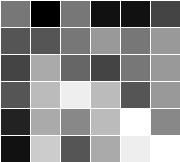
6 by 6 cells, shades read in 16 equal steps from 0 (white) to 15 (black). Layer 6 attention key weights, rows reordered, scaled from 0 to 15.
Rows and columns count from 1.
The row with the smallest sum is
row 6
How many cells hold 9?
1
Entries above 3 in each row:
6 6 6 5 5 3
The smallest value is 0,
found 2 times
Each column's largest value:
14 15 10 14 14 11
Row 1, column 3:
8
